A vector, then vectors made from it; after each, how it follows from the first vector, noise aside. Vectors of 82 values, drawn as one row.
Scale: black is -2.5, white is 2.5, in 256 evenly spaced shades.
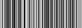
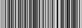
reversed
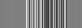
partly zeroed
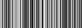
wrapped around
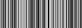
wrapped around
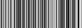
wrapped around
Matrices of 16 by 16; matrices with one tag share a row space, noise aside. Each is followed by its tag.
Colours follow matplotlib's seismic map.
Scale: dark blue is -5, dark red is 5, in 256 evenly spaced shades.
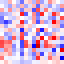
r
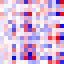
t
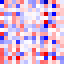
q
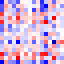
q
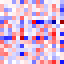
r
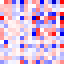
r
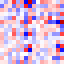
t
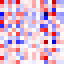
q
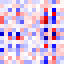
q
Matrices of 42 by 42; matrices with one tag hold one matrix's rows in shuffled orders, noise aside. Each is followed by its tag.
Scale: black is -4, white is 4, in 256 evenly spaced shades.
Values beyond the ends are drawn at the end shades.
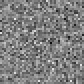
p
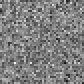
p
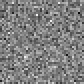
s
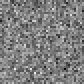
p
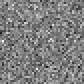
s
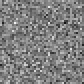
p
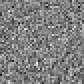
s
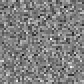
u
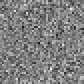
u
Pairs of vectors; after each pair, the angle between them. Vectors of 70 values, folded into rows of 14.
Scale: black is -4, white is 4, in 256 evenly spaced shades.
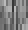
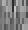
nearly parallel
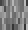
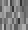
orthogonal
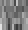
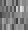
partly opposed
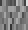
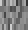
nearly opposite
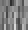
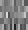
partly opposed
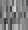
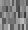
partly aligned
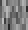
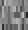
orthogonal
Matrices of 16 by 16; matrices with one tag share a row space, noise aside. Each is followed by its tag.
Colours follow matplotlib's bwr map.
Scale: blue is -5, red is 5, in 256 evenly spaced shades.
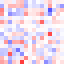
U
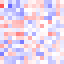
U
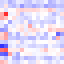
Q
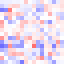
U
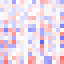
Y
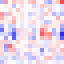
Y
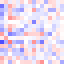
U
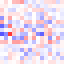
U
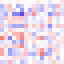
U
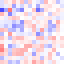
U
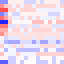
Q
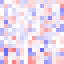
Y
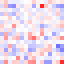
Y
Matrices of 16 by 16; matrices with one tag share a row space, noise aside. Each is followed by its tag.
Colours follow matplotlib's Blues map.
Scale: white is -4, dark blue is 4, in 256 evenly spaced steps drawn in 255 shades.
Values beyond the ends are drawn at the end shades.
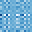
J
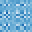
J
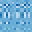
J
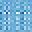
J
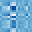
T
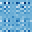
J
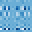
J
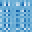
J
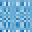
J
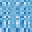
J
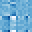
T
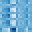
T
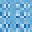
J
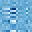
T
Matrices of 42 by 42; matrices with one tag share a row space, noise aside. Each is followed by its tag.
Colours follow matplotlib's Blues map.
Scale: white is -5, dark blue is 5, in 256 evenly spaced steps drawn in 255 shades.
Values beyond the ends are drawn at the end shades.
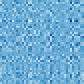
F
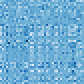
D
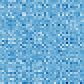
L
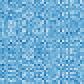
L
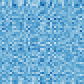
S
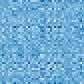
S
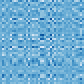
S
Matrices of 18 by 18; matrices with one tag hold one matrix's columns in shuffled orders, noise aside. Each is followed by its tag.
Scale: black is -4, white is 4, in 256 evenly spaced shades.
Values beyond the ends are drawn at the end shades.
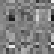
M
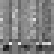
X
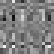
M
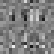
M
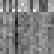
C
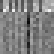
C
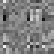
M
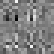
M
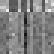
C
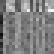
C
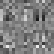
M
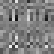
M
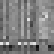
X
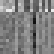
C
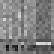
X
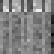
C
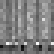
X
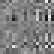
M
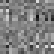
M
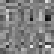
M
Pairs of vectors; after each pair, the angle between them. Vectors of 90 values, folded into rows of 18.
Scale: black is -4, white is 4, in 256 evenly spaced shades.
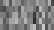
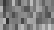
orthogonal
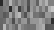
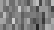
partly opposed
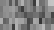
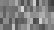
nearly opposite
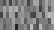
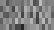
orthogonal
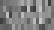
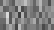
partly aligned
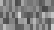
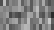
partly opposed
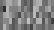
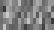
nearly parallel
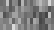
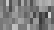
nearly parallel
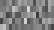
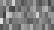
partly opposed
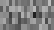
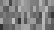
partly aligned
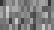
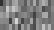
nearly parallel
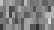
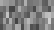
nearly parallel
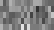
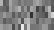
nearly parallel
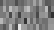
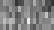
partly aligned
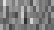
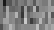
nearly opposite
